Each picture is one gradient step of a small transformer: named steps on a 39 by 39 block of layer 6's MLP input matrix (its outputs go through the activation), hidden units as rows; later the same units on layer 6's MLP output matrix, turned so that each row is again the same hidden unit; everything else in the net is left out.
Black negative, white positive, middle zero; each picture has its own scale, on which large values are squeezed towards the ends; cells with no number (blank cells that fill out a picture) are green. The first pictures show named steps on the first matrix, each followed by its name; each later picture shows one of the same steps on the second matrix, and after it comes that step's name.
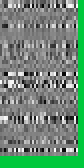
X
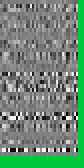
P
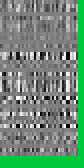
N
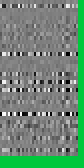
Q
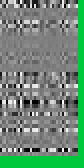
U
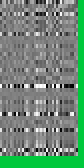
U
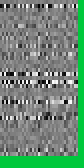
X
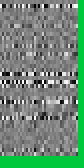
X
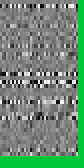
X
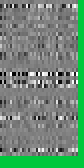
P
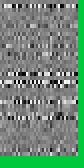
X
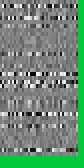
N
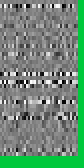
X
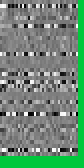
Q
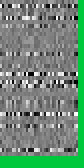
N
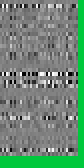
P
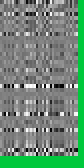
U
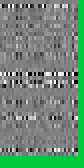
P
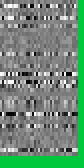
N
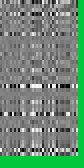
U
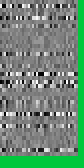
N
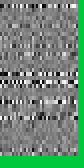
X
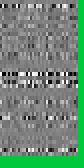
P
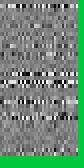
X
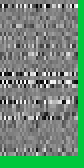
X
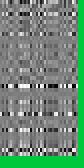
U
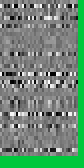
N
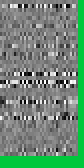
X
